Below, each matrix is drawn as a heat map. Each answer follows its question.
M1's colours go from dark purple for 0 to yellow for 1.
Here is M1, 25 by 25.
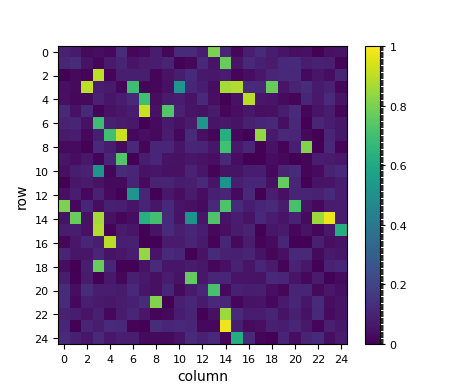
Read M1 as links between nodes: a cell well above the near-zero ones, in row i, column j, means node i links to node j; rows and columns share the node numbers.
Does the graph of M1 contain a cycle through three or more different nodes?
no
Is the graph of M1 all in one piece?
yes
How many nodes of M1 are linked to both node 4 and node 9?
0
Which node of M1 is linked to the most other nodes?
node 14
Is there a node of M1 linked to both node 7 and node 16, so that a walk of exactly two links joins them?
yes
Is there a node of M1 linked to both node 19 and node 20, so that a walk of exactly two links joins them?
no
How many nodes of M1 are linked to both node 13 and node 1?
1
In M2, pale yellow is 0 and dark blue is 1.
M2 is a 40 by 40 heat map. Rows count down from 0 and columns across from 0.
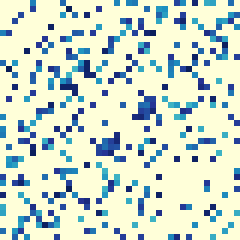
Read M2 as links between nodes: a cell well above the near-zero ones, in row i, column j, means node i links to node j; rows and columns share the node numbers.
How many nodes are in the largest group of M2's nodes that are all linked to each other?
5
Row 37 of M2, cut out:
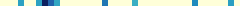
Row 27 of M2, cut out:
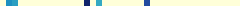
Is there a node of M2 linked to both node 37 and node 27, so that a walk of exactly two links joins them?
no
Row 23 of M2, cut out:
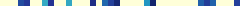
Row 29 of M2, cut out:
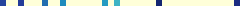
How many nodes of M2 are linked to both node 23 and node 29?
5
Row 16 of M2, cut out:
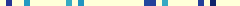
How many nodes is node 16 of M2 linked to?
9
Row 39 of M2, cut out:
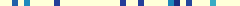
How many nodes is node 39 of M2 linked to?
9
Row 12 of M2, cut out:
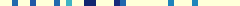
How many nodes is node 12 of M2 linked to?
10
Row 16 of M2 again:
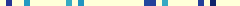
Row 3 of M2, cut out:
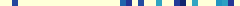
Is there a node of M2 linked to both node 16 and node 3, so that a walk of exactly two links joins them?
no
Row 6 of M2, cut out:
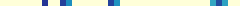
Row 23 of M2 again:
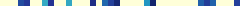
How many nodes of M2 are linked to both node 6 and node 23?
5
